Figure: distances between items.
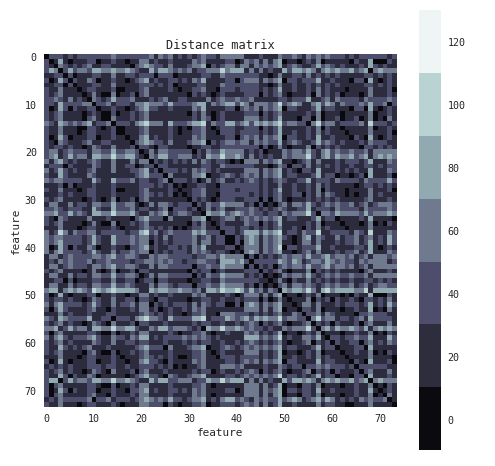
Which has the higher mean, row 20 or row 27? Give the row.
20
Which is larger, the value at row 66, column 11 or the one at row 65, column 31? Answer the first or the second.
the first
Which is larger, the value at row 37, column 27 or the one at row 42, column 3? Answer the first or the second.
the first
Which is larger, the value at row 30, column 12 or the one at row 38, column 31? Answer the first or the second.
the second
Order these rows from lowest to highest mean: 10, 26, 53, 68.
53, 26, 10, 68
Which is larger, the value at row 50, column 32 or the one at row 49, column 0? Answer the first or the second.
the second
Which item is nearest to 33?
57
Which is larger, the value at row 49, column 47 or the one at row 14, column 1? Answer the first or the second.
the first
